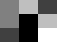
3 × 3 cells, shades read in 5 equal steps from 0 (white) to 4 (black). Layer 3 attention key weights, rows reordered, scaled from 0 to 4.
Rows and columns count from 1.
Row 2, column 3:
1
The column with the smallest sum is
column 3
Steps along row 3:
up down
